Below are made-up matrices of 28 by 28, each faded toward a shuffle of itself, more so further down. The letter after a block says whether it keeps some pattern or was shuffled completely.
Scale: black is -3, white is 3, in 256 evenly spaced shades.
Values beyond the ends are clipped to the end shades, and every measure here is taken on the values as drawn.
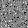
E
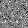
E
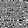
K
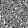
E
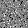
E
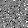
K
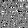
K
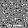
K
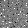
E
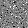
E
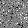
E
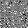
K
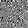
K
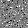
E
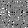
K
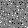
E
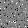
E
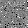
K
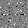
K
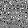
K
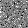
E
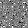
K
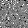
K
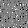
K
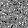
E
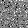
E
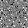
K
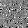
K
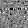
K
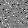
E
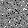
E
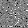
K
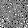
K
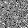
E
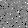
E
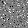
E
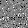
K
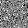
K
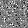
K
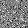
E
